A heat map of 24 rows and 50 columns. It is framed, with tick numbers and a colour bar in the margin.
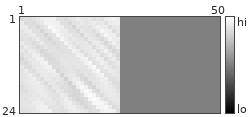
The table splits into one row of 2 panels. Panel 1,1: very high, slanting down to the right, faint in contrast. Panel 1,2: middling, flat.
